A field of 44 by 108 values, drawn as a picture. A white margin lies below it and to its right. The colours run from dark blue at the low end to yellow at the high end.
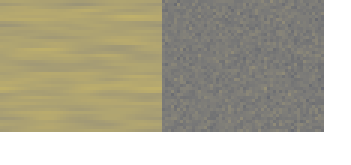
The table splits into one row of 2 panels. Panel 1,1: high, streaked across, faint in contrast. Panel 1,2: middling, fine-grained, faint in contrast.
